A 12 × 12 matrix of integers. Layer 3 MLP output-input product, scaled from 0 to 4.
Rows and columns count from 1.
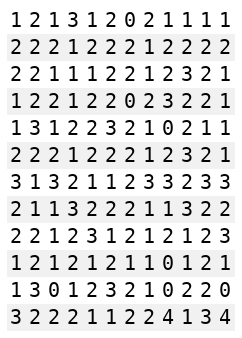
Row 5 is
1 3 1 2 2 3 2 1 0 2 1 1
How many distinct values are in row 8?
3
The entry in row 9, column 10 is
1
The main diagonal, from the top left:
1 2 1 1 2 2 2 1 2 1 2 4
